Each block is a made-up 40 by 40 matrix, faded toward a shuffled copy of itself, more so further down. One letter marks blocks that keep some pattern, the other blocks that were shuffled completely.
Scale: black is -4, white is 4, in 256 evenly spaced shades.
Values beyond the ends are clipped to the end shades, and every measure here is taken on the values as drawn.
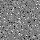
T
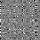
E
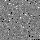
T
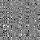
E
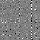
E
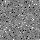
T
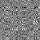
E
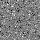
T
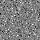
T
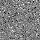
T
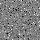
T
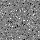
T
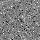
T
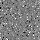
T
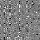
E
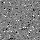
T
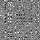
E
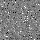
T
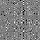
E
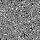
T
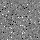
T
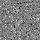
T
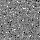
T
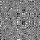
E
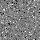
T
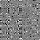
E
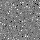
T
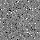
T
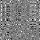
E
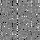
E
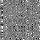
E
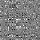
E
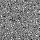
T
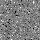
T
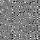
E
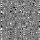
E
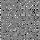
E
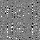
E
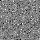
T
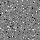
T
